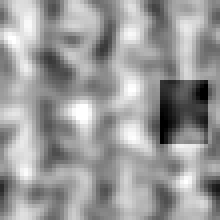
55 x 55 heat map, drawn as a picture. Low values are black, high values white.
Stripes: upright, repeating 4 times. Ninth with the highest average: centre. Odd patch: lower, in the middle right. Ninth with the lowest average: middle right. Average level on the scale: 60%. Roughest part: middle right.
